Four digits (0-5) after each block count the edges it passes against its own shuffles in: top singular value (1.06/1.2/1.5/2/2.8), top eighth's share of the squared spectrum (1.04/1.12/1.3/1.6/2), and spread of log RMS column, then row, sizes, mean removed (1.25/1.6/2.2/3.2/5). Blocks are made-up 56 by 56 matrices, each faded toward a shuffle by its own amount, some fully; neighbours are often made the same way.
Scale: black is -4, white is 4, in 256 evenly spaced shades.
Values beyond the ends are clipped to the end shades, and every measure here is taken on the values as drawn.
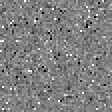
0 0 0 0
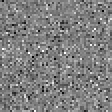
2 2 0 0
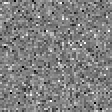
2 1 0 0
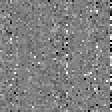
3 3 2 0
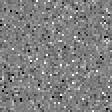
0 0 0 0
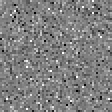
0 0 0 0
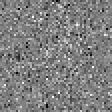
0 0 1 0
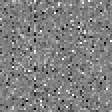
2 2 2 0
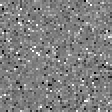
0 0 0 0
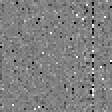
3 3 1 0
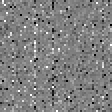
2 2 1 0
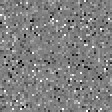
0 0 0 0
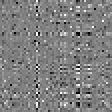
5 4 3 2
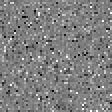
1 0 0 0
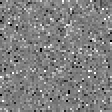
1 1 0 0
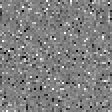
2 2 0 0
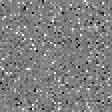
3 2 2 0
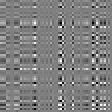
5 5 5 4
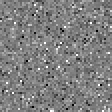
1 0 0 0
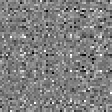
4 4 2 2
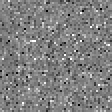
1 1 0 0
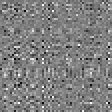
4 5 3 3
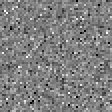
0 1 0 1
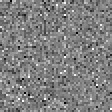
1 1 2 0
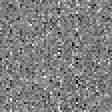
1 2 2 0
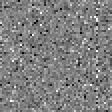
1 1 1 0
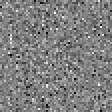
1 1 2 0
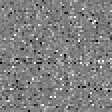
2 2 0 1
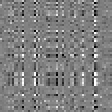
5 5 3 3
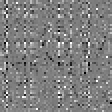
4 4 2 2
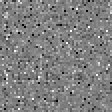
2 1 0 0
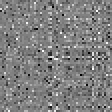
4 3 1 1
